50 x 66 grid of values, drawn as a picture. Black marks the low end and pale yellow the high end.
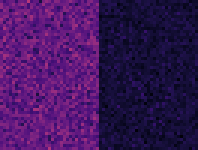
The table splits into one row of 2 panels. Panel 1,1: low, fine-grained. Panel 1,2: very low, fine-grained, faint in contrast.
